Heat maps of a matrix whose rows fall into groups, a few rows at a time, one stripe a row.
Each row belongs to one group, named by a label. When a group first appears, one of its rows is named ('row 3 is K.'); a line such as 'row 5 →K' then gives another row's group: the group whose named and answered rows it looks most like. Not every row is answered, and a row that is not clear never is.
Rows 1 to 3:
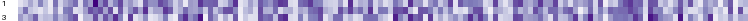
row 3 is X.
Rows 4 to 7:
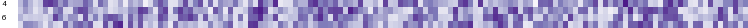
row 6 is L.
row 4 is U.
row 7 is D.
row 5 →L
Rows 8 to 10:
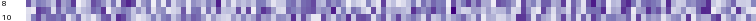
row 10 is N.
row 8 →D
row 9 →D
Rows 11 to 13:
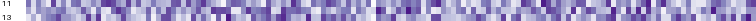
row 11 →X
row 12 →N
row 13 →U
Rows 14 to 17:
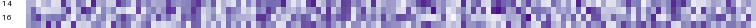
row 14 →L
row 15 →L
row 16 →N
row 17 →D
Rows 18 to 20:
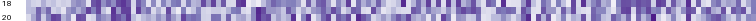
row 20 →N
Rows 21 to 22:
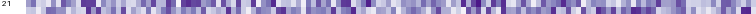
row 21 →L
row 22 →U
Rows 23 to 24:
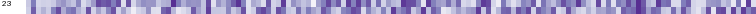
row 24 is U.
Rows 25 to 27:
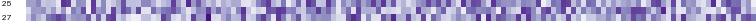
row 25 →L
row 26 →X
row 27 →U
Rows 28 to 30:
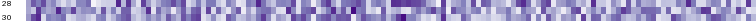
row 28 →N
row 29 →D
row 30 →N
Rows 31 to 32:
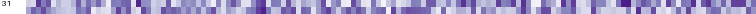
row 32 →N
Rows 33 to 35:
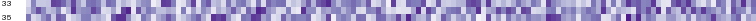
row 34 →D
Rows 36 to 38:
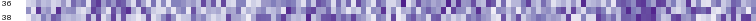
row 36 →X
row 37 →D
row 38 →U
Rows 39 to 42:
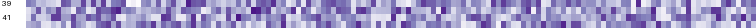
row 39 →L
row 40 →N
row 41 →U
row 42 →X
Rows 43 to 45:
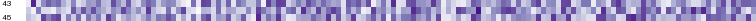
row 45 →U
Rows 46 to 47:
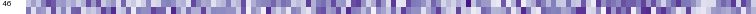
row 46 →U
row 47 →X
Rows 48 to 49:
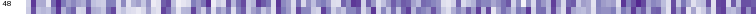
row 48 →U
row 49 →U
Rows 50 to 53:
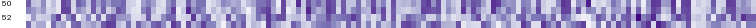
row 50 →L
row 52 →U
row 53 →X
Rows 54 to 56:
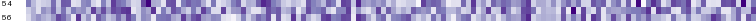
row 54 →L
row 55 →X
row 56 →N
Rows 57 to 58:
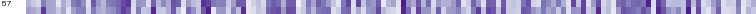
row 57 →X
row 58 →X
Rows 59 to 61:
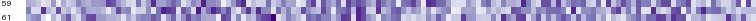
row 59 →X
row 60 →N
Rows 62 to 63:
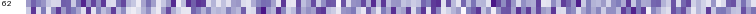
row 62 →L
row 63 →U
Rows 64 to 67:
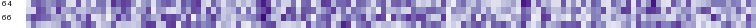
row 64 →N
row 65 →D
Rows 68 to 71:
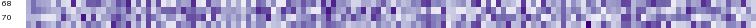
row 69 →N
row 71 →D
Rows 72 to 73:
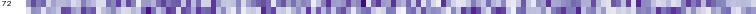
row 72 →N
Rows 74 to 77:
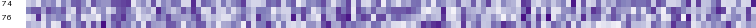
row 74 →X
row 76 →N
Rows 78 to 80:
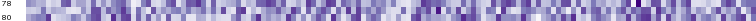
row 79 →X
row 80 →D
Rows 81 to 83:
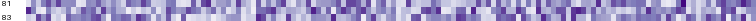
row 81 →U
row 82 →L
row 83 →D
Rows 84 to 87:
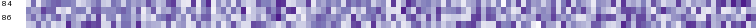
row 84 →U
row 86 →U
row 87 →D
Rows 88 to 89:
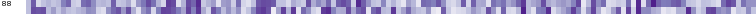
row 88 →L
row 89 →N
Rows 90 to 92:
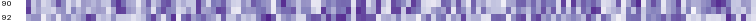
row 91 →N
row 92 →L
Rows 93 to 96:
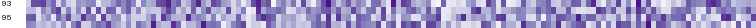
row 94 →U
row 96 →X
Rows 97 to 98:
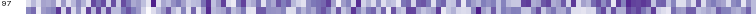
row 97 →X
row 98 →U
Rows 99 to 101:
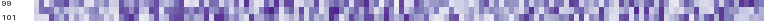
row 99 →U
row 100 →N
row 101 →N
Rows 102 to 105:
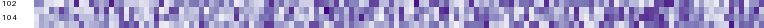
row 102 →L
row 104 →U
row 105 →D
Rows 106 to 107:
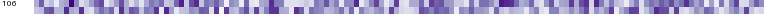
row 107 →D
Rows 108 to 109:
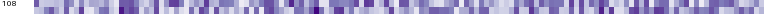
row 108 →N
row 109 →D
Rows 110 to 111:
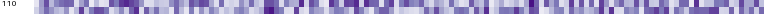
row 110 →N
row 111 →D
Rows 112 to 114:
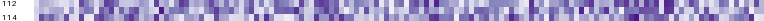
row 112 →X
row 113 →X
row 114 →D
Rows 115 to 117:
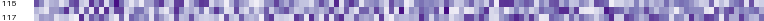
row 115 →L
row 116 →U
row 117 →D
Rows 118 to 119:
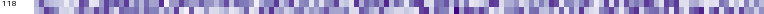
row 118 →X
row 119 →D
